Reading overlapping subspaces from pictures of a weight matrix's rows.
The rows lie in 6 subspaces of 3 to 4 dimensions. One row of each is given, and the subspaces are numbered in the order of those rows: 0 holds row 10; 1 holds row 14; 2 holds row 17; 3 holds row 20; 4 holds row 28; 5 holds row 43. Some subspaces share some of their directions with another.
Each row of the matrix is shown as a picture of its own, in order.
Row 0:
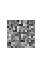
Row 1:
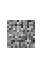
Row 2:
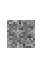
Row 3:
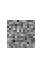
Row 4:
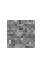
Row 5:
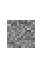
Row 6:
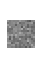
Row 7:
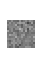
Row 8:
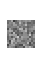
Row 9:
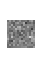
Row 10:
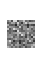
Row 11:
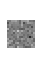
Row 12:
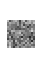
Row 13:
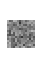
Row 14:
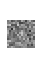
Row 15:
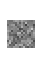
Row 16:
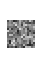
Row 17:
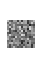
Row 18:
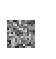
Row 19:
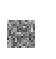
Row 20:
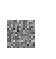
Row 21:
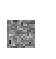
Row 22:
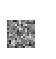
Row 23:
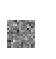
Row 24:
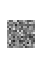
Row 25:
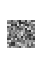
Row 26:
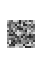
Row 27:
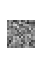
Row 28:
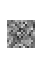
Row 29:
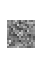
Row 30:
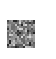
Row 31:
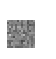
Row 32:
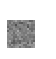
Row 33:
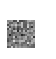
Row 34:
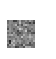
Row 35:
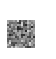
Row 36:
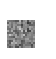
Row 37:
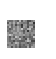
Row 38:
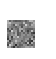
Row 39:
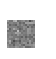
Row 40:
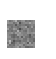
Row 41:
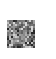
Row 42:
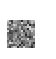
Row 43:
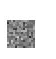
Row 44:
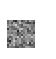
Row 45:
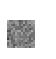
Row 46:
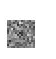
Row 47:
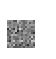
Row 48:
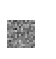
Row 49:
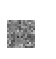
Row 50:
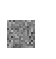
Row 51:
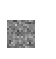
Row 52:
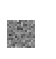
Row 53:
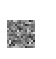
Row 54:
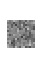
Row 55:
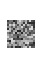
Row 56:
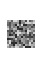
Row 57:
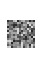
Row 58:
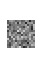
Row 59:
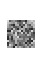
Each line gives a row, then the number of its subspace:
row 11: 5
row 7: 2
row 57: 2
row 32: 2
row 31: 2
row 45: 4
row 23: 2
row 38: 4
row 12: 5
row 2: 5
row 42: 2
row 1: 3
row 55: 4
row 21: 2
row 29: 1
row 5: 1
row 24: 2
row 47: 3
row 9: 5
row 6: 3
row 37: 3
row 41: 5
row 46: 1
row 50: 5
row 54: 1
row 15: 4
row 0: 3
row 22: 1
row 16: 1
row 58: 4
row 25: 1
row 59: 4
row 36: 2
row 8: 5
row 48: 0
